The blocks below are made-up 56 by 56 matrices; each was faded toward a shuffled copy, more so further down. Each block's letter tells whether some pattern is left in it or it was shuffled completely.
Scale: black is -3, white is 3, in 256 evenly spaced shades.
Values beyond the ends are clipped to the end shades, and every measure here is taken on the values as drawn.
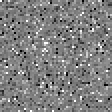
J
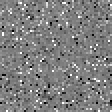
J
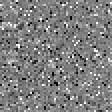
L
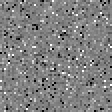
J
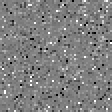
J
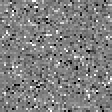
J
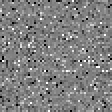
L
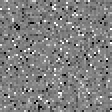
J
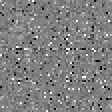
L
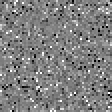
J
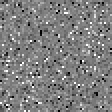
J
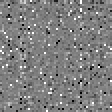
L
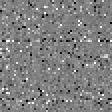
L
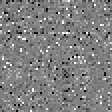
L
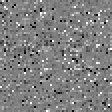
L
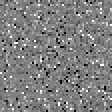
L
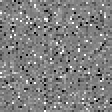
L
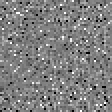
L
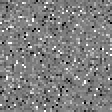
J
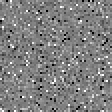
L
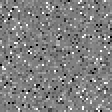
J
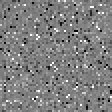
L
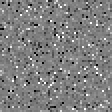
J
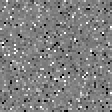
J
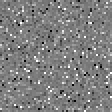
J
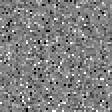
J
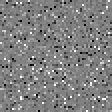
L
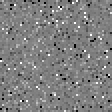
J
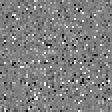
L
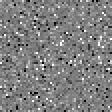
J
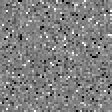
J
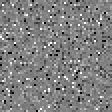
J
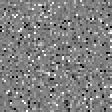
L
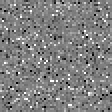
J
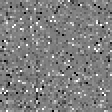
L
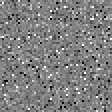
L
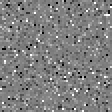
J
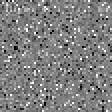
L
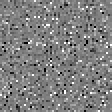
L
